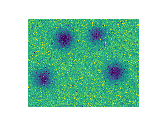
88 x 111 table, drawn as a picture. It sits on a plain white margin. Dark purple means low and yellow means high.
Odd rows or columns: none. Mirror symmetry: none. Slope: none. Dips: four. Seam: none. Average level on the scale: 60%.
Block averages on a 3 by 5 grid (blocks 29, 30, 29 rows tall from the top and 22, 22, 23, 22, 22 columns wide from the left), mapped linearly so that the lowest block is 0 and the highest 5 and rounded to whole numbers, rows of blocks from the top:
50325 / 34523 / 35544
